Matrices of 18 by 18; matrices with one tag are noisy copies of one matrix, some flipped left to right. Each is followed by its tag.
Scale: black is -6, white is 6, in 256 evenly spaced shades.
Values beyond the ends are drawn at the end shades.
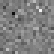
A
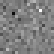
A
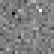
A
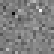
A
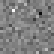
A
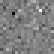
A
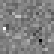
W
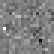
W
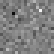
A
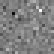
A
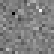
A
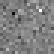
A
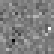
W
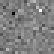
A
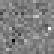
W
